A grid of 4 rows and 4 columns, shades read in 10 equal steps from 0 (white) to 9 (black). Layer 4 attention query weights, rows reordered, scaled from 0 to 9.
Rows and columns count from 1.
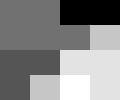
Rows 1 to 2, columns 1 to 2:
5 5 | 5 5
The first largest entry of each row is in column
3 1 1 1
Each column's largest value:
6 6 9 9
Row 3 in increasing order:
1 1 6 6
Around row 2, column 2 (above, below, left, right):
5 6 5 5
